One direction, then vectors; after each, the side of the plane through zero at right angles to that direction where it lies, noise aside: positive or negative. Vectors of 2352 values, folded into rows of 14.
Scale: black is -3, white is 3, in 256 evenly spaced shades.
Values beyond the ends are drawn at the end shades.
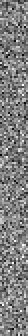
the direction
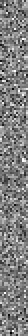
positive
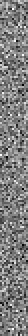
negative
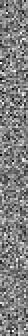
positive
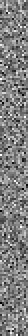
negative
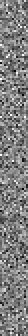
negative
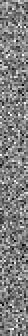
negative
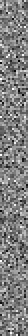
negative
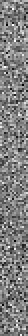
negative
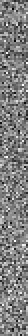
positive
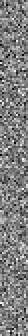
positive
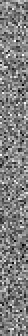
negative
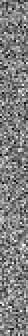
positive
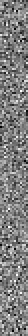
positive
